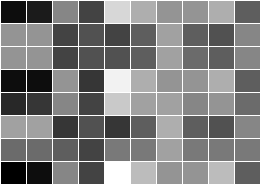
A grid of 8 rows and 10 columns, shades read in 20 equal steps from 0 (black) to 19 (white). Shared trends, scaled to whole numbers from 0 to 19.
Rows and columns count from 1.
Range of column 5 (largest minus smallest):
15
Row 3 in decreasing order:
12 11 11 10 8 7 7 6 6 5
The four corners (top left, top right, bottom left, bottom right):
1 7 0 7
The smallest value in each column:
0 1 4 4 4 7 11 7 6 7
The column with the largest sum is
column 7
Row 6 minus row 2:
1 1 -1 0 -1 0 1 0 0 0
